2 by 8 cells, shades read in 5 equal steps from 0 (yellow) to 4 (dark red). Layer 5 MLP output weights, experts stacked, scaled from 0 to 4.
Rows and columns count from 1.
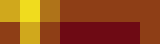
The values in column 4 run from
3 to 4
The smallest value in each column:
1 0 2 3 3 3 3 3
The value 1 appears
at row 1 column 1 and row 2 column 2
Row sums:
18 26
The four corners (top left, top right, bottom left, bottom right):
1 3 3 3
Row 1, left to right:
1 0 2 3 3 3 3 3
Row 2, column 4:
4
